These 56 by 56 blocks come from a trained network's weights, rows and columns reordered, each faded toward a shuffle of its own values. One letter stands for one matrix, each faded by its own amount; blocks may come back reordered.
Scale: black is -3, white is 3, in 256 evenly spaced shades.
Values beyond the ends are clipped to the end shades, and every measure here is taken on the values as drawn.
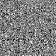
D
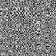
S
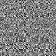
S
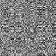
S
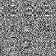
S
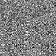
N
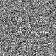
N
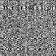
S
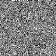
N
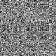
N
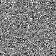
N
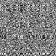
S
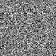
N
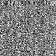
D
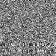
N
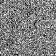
D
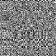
S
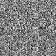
N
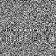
S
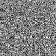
N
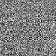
S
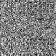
D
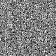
D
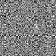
S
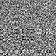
S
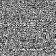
N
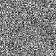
N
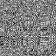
S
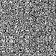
D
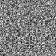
N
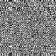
S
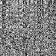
D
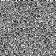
N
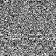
N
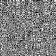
N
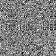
S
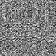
N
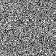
N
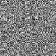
S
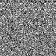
N
